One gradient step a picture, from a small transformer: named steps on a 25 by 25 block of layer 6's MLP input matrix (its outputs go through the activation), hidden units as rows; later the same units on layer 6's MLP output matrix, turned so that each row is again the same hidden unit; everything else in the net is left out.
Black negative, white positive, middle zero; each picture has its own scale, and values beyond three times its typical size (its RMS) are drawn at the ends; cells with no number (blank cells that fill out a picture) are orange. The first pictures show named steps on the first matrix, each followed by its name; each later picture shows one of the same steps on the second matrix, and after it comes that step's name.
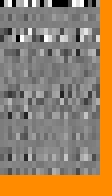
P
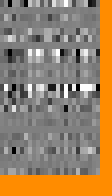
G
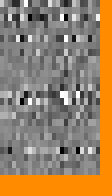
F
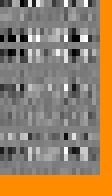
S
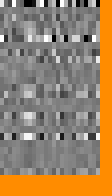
P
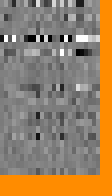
S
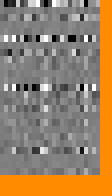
G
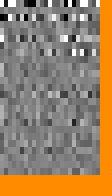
F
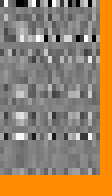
P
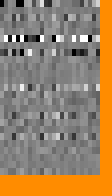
S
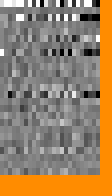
F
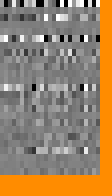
G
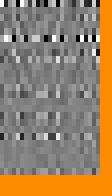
P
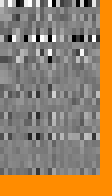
P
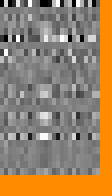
P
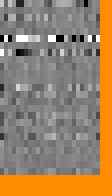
S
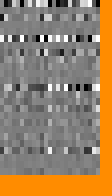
G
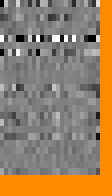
S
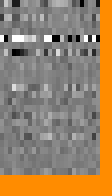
S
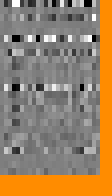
G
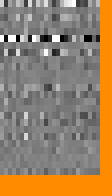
S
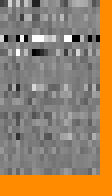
S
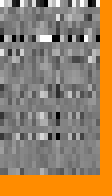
P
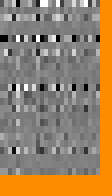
G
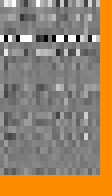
S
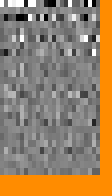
F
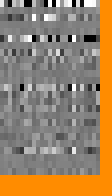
G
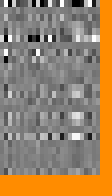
P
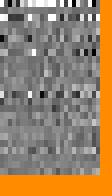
F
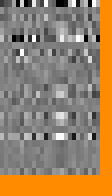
P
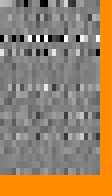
S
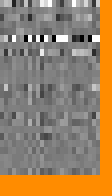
S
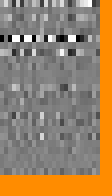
S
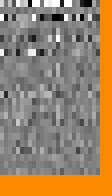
F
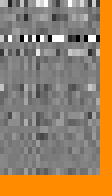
S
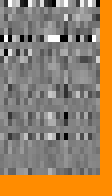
P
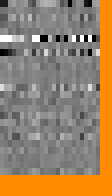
S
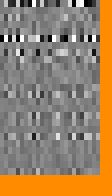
P
